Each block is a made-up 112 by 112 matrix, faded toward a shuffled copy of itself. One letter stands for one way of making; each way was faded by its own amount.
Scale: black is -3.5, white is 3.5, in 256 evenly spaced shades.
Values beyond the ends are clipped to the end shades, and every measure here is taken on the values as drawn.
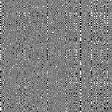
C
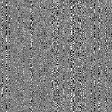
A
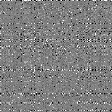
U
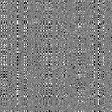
C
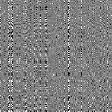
C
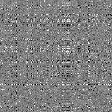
U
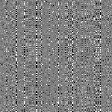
C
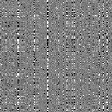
C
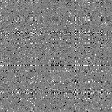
U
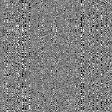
A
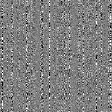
A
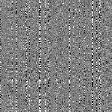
A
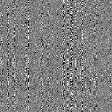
A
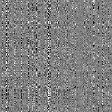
A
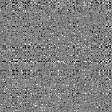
U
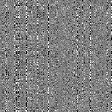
A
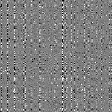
C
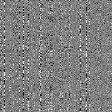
A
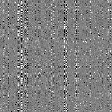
C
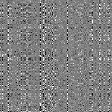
C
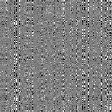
C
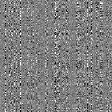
A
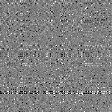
U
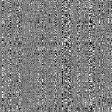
A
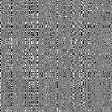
C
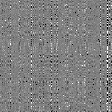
C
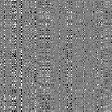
C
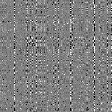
C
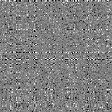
U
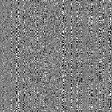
A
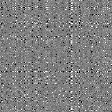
U
